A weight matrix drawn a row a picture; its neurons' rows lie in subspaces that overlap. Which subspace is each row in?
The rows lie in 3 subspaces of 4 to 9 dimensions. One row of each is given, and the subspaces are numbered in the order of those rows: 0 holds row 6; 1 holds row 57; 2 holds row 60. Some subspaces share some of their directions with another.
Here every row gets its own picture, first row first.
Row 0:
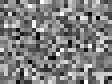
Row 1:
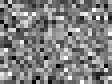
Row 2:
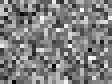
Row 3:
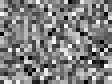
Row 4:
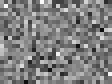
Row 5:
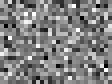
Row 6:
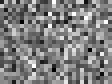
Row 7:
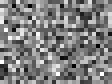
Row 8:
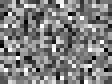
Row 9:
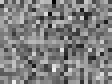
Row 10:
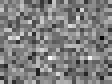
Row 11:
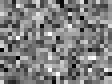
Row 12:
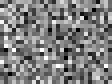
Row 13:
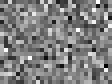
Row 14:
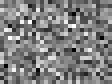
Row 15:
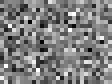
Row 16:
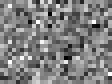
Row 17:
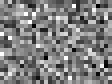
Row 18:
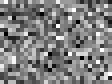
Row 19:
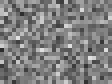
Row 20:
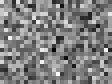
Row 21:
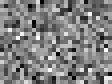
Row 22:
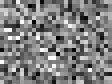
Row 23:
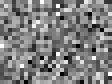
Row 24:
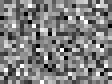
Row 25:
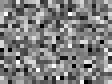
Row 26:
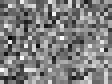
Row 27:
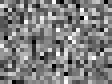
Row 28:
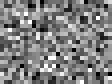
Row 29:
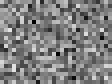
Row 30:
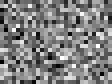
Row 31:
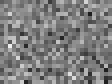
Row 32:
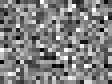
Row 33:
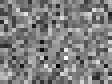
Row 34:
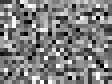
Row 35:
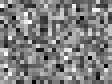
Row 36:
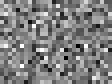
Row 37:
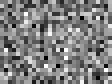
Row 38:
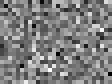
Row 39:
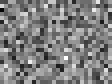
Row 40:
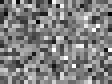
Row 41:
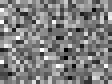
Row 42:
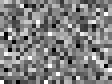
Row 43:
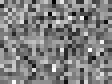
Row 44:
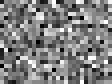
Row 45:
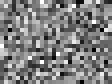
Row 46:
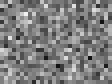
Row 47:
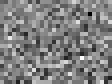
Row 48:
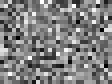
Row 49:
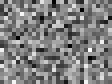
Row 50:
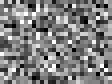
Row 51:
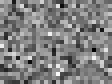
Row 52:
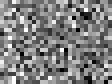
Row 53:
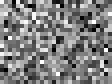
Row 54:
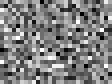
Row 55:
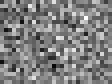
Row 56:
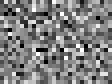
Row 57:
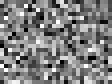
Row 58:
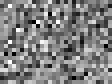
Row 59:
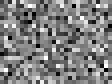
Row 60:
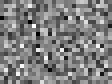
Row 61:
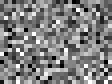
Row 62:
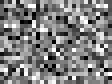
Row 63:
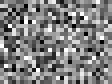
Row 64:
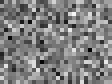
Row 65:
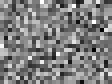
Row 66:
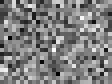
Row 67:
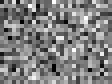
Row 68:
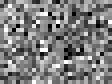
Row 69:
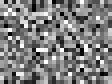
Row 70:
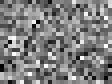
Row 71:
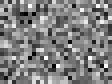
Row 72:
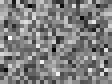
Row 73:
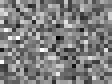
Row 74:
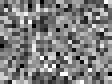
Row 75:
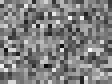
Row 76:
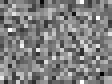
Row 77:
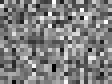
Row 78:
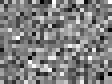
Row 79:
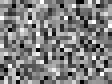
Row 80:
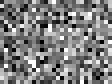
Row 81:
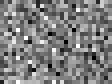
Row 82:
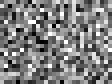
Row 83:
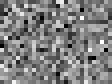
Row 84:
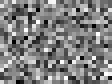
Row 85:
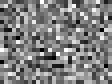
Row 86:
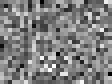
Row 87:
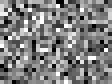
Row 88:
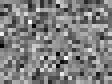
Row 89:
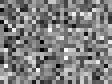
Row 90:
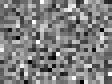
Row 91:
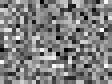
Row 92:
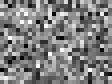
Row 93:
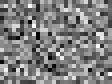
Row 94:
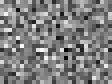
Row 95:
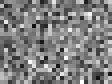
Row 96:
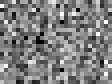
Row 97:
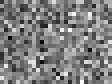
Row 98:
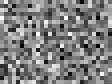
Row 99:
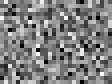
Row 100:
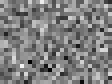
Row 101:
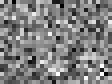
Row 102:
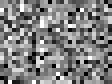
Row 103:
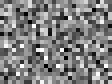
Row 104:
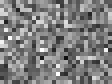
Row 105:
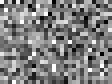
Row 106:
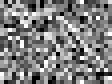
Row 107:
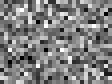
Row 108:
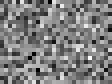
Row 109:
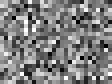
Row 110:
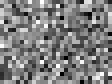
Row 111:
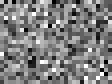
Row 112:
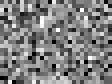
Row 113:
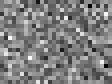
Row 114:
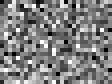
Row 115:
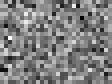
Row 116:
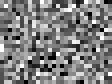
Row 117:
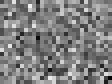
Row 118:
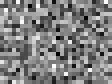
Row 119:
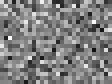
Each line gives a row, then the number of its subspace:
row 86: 0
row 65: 2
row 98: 2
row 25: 0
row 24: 2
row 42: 1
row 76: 2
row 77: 0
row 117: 1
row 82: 1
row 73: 0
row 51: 1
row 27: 0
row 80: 0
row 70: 1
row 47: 1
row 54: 2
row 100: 1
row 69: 2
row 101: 1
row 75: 1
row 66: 2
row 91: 0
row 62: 2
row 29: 1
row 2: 0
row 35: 1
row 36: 2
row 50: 0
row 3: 1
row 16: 1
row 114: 1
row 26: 1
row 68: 1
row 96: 1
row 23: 1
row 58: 1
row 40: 0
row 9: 0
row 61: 1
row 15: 0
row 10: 0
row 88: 1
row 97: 0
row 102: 0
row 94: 2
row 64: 0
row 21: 1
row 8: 0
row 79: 2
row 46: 1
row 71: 0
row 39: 1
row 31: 1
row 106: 2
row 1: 2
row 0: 1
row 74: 0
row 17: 0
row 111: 1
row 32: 0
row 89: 0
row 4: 2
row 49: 0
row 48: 2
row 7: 2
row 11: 1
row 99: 2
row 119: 2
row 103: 2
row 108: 0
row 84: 1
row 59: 2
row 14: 0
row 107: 1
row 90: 1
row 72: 2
